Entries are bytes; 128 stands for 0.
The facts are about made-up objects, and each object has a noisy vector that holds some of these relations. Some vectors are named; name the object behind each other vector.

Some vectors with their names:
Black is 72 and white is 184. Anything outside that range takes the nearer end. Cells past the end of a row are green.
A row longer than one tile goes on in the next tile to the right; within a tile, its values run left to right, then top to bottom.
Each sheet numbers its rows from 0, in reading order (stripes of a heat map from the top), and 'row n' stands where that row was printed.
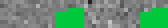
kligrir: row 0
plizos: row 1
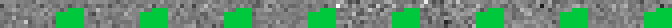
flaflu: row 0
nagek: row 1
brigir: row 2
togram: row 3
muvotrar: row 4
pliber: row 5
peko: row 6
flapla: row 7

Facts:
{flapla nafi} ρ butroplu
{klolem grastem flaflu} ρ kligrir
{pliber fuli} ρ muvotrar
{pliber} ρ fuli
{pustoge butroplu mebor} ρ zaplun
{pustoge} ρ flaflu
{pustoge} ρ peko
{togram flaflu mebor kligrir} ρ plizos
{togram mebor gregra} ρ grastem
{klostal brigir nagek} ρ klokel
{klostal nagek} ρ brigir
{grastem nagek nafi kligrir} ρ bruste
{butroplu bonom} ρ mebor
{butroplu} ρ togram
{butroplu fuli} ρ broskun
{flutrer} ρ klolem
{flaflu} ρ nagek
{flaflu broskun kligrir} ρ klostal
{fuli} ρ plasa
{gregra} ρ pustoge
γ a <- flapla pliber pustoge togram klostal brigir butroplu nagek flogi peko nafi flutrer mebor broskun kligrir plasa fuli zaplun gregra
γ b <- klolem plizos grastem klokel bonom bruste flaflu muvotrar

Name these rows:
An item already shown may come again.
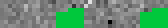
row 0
flapla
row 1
fuli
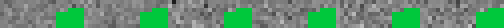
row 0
butroplu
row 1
broskun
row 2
plizos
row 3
klolem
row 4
klokel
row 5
bruste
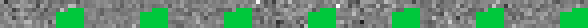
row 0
zaplun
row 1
grastem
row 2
klolem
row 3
pliber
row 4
plasa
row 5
flutrer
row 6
pustoge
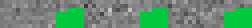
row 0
grastem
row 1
gregra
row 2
nafi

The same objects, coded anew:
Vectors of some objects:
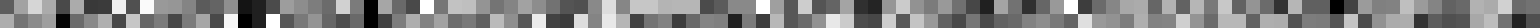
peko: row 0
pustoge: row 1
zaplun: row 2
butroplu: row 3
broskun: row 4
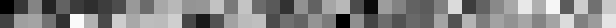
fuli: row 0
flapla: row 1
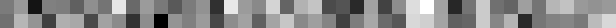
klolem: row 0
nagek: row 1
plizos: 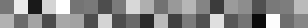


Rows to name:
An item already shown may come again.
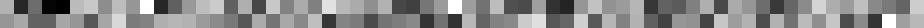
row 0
nafi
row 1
zaplun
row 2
togram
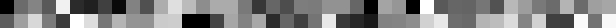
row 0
plasa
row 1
gregra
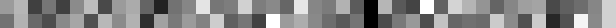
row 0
togram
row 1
pustoge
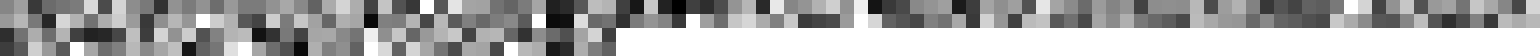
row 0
grastem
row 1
peko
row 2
pliber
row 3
kligrir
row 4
flaflu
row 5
muvotrar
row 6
bruste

